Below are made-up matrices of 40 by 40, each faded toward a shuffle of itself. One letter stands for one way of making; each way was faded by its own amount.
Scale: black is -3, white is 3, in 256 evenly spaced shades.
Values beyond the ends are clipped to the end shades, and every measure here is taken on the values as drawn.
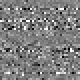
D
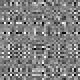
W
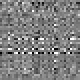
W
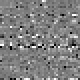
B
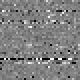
D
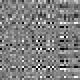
W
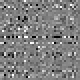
B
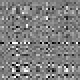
W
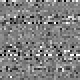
D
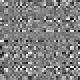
W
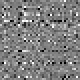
B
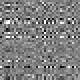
W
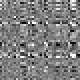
W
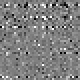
B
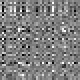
W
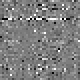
B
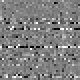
D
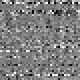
D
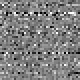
D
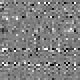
B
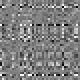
W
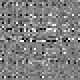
B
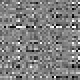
W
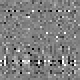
B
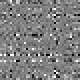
B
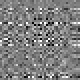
W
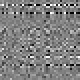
W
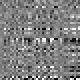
W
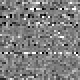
D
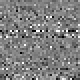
D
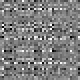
W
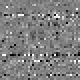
B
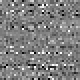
B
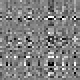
W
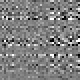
W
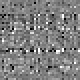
B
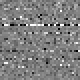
D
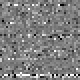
D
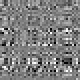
W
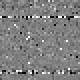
D
